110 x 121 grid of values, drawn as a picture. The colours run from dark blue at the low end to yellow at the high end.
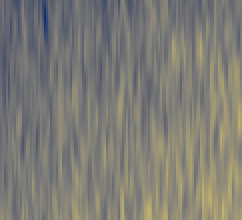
Neither half mirrors the other. The top left is the ninth with the lowest average. There is an overall slope up to the bottom right. Overall the values sit about 50% of the way up the scale. The grain runs up and down.
